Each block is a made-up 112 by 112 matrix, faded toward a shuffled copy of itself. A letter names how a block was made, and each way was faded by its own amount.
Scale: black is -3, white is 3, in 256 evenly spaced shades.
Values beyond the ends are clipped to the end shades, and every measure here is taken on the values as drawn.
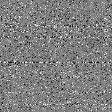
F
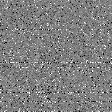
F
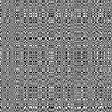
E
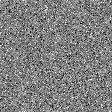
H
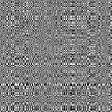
E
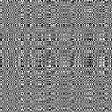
E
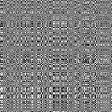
E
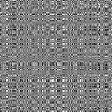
E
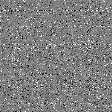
F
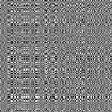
E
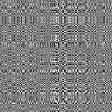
E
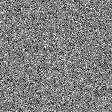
H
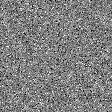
H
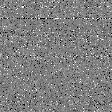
F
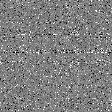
F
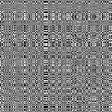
E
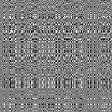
E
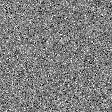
H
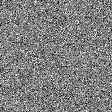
H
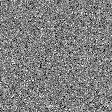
H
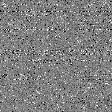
F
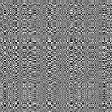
E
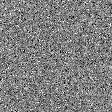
H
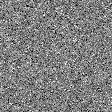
H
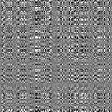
E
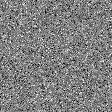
H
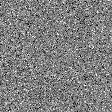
H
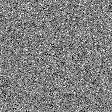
H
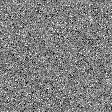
H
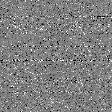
F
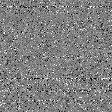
F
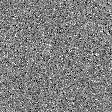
H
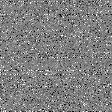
F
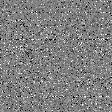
F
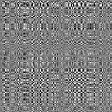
E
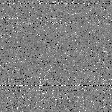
F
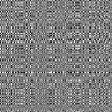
E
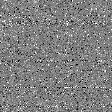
F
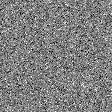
H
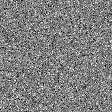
H
